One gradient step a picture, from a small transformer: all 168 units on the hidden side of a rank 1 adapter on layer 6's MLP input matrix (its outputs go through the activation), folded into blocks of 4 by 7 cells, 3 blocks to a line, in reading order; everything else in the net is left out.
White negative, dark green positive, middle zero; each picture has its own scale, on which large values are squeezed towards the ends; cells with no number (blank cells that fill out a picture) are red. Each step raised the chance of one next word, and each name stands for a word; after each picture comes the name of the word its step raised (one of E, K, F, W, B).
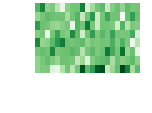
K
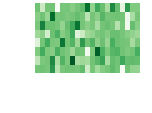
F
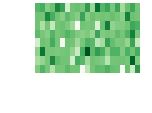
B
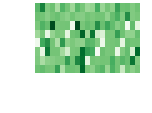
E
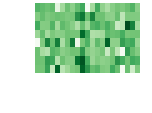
K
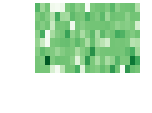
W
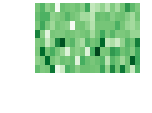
F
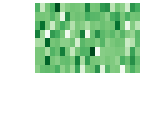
E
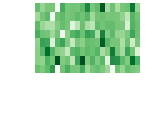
K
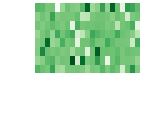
F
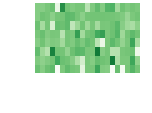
W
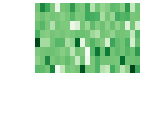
F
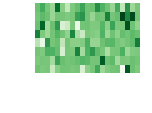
B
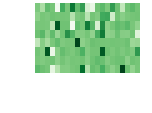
K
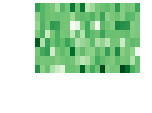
K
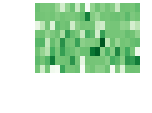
W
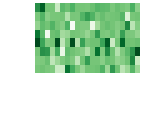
F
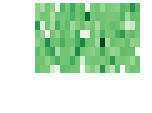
W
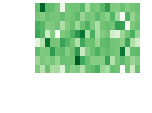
E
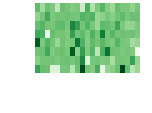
K
